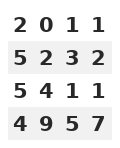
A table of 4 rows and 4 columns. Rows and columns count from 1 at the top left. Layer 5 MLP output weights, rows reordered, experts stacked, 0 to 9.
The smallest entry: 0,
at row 1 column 2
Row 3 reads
5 4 1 1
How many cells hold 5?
3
